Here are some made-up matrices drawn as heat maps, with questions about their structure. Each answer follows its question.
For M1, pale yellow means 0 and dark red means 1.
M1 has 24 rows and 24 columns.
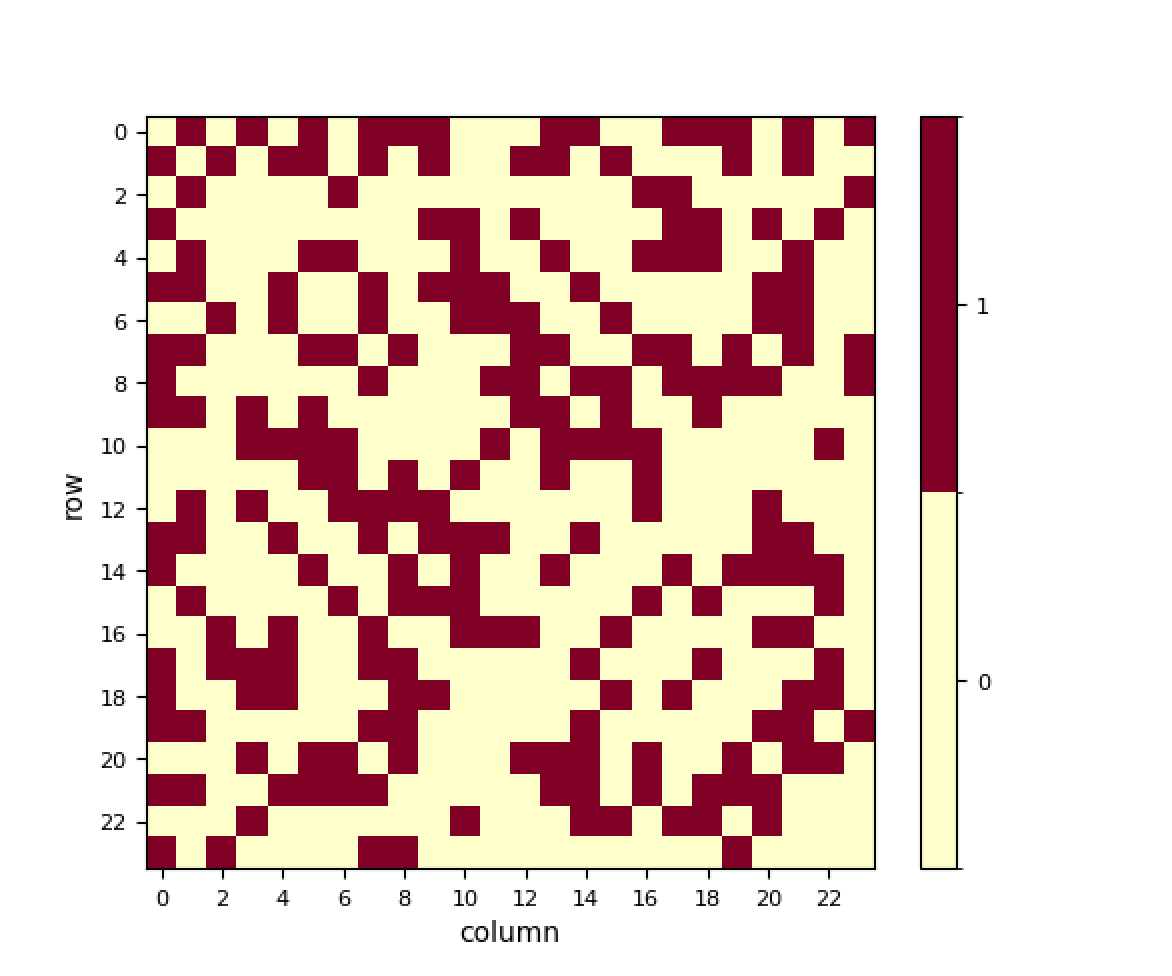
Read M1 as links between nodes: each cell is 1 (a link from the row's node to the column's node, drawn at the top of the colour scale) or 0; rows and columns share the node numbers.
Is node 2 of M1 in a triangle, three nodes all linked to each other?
no
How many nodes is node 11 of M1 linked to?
6
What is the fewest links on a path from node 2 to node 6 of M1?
1
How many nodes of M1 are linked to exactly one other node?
0
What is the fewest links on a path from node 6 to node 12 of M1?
1
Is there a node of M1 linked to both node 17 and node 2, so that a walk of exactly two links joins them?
no
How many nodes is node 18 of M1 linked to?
9
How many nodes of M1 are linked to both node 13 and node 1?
5
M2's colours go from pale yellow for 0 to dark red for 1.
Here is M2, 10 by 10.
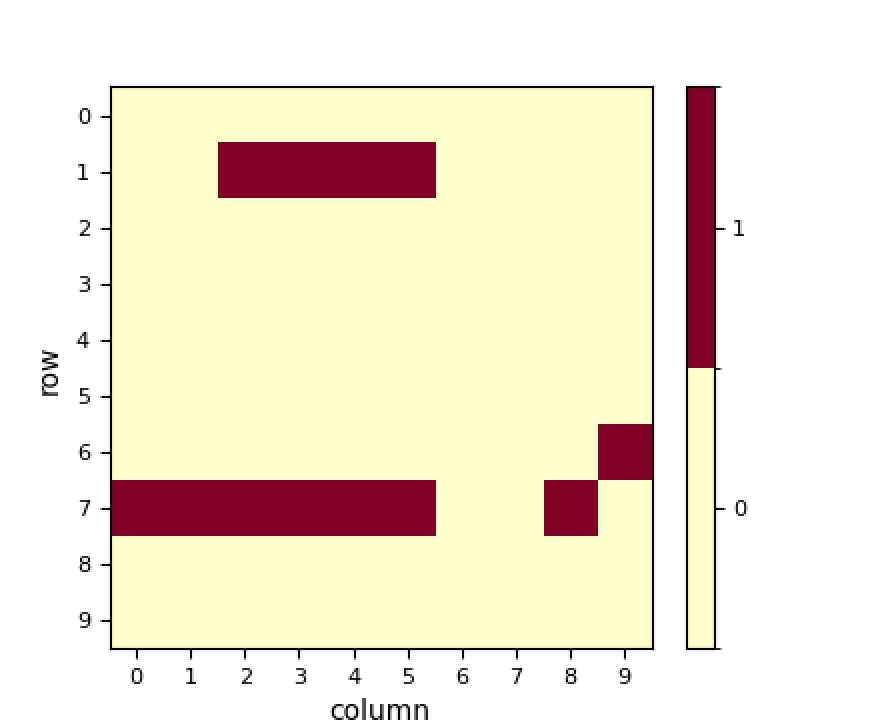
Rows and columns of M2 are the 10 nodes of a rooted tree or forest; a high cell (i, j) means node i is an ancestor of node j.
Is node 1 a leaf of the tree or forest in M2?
no
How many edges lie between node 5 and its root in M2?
2
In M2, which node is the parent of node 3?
1
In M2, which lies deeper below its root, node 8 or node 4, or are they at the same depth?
node 4
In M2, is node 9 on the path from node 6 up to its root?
no
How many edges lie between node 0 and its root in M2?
1
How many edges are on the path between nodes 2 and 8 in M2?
3
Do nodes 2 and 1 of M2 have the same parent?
no
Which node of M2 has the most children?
1
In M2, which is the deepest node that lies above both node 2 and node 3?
1
